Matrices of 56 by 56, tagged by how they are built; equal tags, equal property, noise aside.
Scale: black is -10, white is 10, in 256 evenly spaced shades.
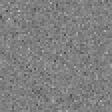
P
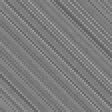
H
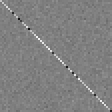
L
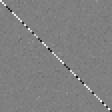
L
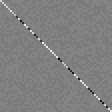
L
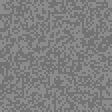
P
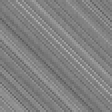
H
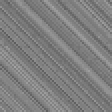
H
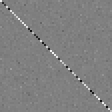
L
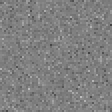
P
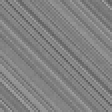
H
